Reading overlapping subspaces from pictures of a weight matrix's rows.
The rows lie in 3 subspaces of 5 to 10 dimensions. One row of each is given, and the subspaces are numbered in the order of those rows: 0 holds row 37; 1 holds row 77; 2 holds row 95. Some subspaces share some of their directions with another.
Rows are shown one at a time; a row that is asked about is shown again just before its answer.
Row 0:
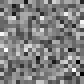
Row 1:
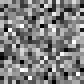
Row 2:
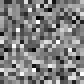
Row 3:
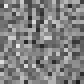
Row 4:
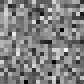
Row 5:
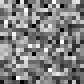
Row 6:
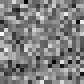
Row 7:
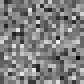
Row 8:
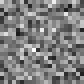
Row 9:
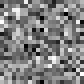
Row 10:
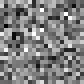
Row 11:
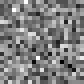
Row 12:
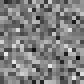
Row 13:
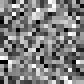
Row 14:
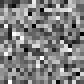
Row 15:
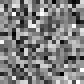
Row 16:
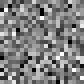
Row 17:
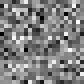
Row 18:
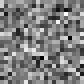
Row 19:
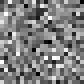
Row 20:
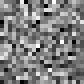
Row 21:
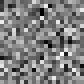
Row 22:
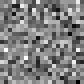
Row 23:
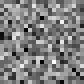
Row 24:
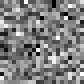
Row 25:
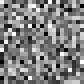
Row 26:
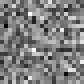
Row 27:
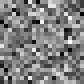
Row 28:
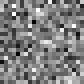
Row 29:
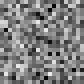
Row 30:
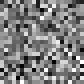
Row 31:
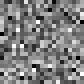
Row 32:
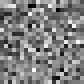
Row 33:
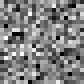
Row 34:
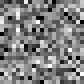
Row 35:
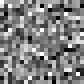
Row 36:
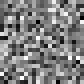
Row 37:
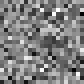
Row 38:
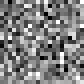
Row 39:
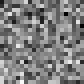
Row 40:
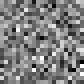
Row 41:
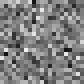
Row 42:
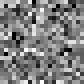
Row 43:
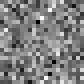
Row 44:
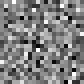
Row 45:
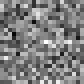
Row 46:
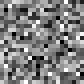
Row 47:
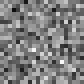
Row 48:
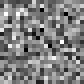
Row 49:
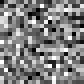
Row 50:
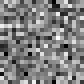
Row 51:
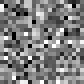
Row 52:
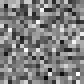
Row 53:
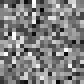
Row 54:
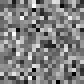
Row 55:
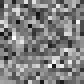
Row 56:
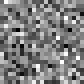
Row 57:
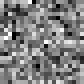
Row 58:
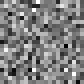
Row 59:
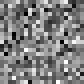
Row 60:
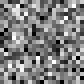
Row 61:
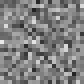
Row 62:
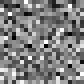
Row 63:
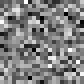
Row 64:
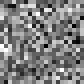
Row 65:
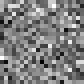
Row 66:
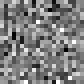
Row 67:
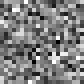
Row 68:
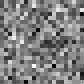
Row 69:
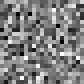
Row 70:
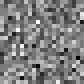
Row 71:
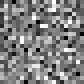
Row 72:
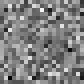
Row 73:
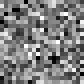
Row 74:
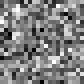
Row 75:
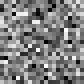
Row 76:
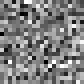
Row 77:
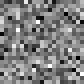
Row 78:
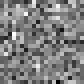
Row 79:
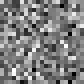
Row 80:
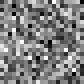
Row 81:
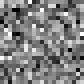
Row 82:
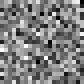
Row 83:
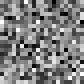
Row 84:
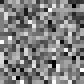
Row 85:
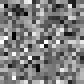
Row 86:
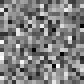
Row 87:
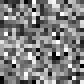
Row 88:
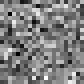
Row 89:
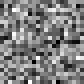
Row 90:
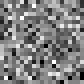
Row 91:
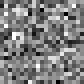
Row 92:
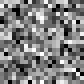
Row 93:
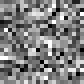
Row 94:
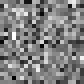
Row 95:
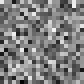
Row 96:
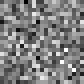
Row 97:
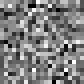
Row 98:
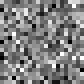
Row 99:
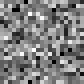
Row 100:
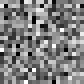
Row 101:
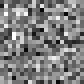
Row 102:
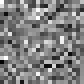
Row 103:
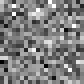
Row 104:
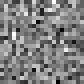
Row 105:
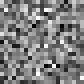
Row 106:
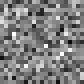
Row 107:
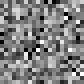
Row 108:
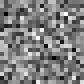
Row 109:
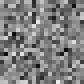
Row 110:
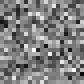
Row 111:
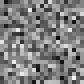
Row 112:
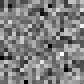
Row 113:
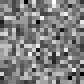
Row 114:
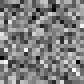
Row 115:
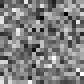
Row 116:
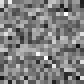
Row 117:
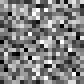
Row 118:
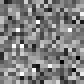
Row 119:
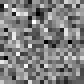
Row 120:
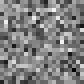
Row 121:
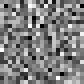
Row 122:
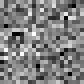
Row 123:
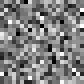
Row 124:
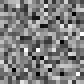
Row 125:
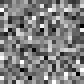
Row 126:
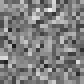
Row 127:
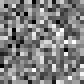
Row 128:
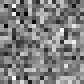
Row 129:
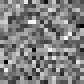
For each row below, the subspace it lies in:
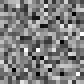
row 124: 2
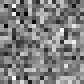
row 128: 0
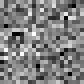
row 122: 1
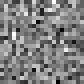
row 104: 0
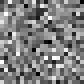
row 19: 0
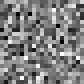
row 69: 1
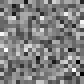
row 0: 0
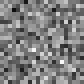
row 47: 1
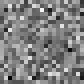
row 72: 0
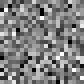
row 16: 0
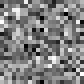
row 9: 1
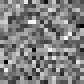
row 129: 0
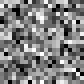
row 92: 1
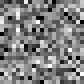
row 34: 1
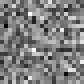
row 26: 0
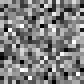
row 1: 0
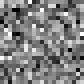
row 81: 2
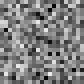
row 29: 0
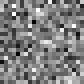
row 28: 2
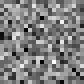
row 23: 0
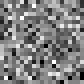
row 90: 0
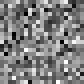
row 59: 2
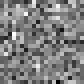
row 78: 2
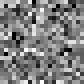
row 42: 1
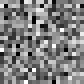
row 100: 2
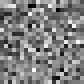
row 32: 2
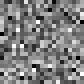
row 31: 1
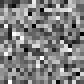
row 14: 2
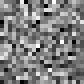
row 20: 0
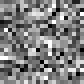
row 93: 0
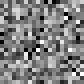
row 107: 2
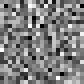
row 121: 2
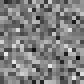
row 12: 1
